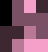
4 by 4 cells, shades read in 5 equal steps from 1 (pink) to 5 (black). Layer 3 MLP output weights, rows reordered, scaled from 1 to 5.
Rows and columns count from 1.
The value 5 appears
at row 1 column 1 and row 2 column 1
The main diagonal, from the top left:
5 3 2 1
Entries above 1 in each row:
3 4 4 2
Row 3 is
4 4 2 3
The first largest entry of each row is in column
1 1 1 1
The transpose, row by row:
5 5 4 4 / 3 3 4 2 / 1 3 2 1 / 4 3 3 1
